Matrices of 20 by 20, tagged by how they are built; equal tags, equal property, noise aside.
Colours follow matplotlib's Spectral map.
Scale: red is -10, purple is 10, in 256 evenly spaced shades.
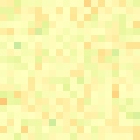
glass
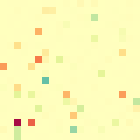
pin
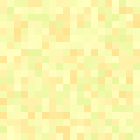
glass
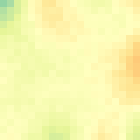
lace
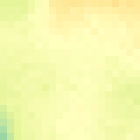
lace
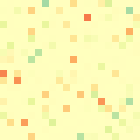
pin
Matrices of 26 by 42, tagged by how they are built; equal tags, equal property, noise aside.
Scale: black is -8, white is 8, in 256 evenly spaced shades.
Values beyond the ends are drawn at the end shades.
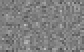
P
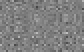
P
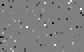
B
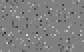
B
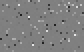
B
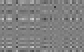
P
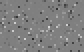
B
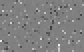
B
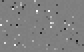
B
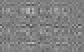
P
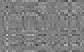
P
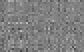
P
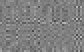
P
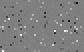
B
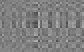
P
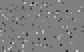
B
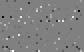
B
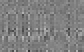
P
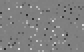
B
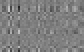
P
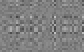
P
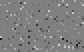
B
